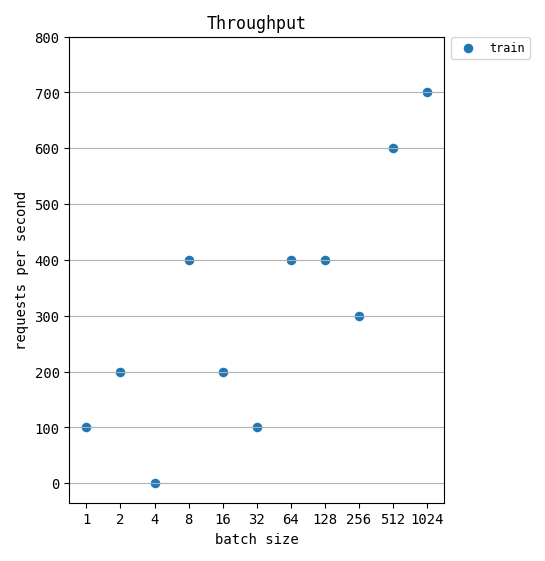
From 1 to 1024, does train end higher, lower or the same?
higher
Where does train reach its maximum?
1024
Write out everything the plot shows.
Title: Throughput
x-axis: batch size, ticks 1 2 4 8 16 32 64 128 256 512 1024
y-axis: requests per second, ticks 0 100 200 300 400 500 600 700 800
Legend: train
Values:
train: 100 200 0 400 200 100 400 400 300 600 700
